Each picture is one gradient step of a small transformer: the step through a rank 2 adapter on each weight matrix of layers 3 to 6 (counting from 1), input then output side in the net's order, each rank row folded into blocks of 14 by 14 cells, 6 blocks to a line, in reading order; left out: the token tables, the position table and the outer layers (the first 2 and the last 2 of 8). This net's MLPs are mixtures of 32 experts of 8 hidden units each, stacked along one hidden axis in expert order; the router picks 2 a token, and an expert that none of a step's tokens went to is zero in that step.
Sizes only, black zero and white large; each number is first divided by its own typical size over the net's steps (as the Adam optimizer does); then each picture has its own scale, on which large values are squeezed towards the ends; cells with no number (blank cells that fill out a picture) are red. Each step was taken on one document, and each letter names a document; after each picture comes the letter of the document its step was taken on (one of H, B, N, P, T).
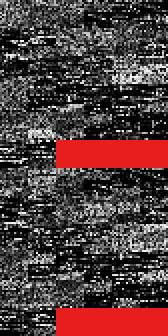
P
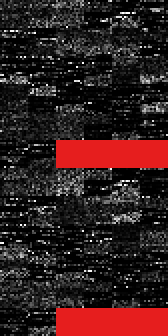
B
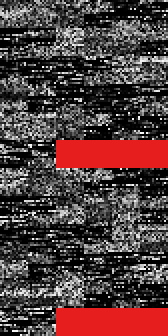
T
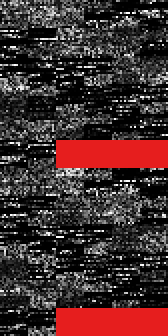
B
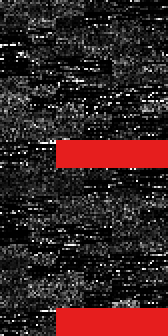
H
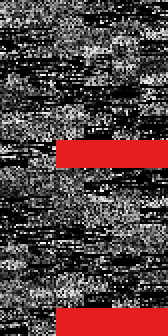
T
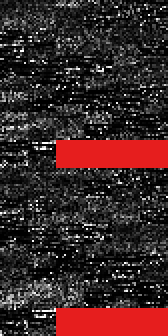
H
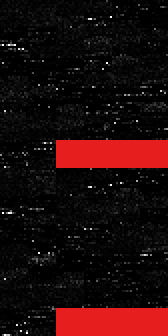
H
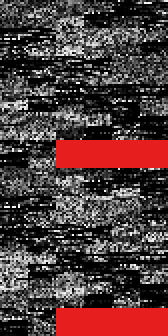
T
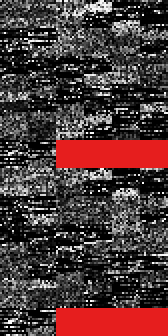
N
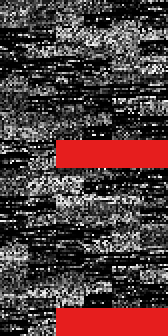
T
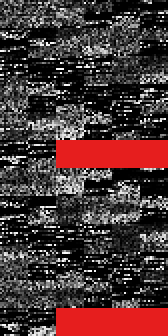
B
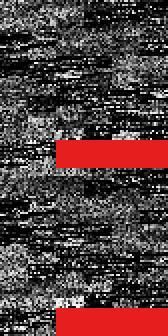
P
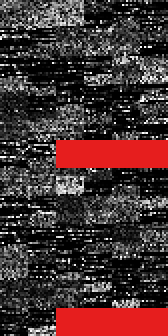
B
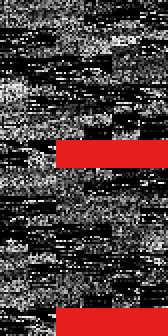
T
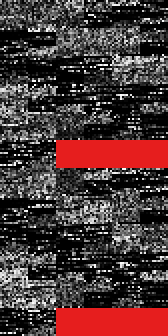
P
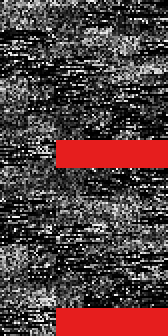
P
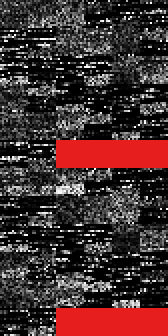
B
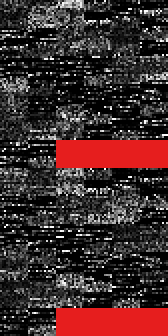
B
